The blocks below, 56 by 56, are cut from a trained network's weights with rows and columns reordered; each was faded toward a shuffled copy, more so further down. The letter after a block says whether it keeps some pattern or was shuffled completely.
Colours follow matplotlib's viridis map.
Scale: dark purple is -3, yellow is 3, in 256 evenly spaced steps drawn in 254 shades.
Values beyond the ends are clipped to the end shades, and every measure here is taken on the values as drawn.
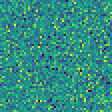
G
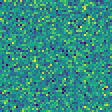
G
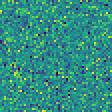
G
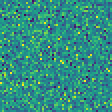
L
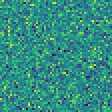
L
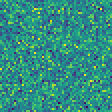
G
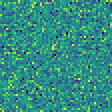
G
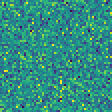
L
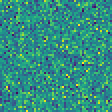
G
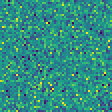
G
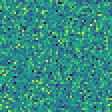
L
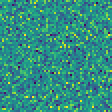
L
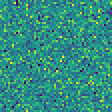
L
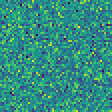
G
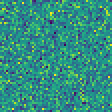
L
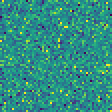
L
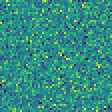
L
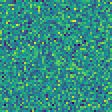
G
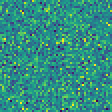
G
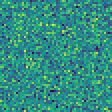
G
